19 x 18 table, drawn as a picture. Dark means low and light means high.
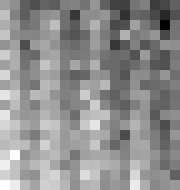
Stripes: upright, repeating 4 times. Slope: up to the bottom left. Mirror symmetry: none. Ninth with the highest average: bottom left. Odd rows or columns: none.
